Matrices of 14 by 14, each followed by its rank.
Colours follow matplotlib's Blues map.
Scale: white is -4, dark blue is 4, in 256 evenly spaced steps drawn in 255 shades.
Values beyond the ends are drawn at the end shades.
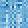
two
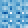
two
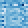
three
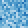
full rank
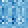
two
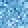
full rank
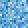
full rank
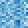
three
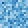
full rank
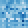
three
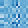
two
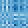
two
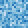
full rank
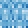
two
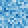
full rank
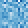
three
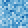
full rank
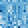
three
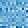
three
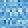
three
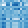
two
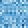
three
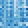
three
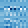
two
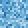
full rank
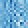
three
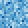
full rank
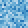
full rank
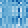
two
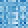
two
